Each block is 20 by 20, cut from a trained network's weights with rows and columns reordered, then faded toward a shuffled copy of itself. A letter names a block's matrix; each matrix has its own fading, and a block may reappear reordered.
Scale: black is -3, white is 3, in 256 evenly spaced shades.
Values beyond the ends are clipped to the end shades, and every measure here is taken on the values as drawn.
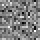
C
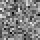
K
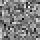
K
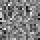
C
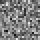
K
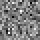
C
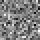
K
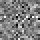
C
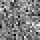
K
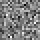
K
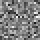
C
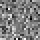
C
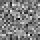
K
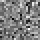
C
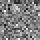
C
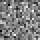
K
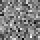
K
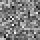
K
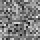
K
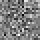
C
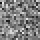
K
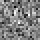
C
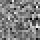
C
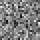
K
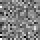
C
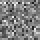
C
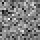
K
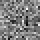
C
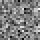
C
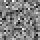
K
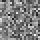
K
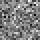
K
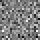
C
